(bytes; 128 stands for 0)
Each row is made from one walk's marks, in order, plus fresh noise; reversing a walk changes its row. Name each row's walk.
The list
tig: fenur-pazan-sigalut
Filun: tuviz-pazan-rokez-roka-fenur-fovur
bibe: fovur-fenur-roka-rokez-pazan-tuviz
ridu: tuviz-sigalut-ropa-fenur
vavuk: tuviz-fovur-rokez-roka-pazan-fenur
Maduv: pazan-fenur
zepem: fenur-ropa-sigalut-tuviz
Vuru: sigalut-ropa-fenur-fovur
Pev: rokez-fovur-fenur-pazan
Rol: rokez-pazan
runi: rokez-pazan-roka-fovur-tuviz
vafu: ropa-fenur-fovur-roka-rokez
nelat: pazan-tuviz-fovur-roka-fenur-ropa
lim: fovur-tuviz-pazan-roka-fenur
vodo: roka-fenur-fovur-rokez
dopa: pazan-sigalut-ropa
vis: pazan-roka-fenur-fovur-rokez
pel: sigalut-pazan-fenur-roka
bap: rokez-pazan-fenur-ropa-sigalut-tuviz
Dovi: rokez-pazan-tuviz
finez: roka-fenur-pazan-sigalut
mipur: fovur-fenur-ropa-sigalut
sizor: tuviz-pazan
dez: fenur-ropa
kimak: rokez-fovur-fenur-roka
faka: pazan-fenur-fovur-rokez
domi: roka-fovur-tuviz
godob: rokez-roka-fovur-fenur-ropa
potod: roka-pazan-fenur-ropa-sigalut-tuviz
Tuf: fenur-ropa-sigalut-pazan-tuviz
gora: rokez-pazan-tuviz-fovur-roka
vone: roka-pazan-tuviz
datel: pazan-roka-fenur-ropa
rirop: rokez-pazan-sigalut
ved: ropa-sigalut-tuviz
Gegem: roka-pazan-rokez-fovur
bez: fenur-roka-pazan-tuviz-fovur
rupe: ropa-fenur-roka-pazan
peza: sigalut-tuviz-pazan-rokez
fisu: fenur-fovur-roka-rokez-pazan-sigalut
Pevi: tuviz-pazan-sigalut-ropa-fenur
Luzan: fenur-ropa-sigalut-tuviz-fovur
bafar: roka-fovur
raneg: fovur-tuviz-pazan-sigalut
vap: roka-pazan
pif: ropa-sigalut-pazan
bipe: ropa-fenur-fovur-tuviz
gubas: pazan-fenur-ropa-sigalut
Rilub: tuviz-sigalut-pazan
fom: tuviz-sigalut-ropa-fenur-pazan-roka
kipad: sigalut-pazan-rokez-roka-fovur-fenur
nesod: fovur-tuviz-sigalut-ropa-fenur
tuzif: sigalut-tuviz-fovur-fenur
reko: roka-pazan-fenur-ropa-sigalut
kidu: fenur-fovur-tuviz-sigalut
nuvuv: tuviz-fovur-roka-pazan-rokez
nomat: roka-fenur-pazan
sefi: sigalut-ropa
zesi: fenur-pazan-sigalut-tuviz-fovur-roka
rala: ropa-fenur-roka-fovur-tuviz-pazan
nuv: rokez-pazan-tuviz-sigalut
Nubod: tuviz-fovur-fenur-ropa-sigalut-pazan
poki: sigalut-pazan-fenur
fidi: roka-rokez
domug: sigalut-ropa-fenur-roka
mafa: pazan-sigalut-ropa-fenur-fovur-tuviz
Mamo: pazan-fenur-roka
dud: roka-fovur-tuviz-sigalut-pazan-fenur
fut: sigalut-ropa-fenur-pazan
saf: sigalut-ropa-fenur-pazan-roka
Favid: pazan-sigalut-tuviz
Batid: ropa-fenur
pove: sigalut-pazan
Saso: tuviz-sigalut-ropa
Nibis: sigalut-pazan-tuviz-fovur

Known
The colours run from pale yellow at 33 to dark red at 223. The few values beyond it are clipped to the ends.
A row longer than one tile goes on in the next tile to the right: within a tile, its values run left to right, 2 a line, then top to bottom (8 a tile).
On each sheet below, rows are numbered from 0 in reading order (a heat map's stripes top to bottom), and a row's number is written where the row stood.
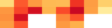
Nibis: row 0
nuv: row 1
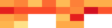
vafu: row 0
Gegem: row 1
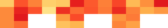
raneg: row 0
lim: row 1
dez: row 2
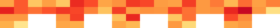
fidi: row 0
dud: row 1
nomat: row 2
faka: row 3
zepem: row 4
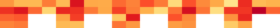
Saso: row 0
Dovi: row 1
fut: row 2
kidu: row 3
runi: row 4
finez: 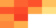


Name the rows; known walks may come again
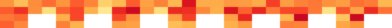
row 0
mipur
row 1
rirop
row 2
zepem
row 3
Dovi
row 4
nelat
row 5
Nubod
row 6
vap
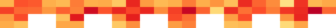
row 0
pel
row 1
Gegem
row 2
vone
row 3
ved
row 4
lim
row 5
runi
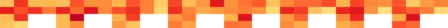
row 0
nuvuv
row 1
rala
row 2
fisu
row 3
dez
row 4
pove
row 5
Pevi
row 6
Tuf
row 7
dopa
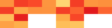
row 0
nomat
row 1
Filun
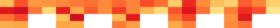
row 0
potod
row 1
rupe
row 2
fut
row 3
Favid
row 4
raneg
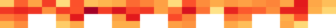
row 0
bipe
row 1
gora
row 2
fom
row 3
kidu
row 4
domug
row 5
peza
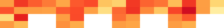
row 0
Pev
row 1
finez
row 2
tuzif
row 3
nuv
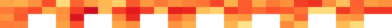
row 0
Vuru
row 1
Nibis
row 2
mafa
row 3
ridu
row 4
vodo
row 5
poki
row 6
kimak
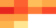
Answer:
fidi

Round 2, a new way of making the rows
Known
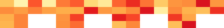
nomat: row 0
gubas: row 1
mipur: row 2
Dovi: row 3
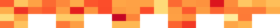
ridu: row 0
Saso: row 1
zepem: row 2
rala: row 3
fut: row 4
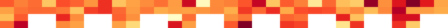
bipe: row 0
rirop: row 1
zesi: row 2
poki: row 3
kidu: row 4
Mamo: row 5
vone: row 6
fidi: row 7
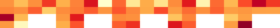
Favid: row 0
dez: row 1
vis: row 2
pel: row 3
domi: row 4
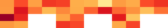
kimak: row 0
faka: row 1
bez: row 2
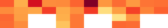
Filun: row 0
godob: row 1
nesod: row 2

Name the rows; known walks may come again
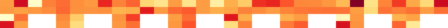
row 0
poki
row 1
dopa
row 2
gubas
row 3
datel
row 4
vap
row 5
mafa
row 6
pove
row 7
Pevi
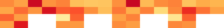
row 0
nuv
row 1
saf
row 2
Nubod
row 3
fom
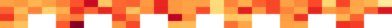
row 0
Luzan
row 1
kidu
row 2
Rol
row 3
zepem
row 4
Saso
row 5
tig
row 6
faka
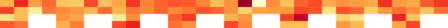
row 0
Nibis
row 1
nelat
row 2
dud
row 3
vafu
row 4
pif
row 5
Pev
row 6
sefi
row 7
bez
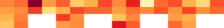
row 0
godob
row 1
rupe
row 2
pel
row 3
domug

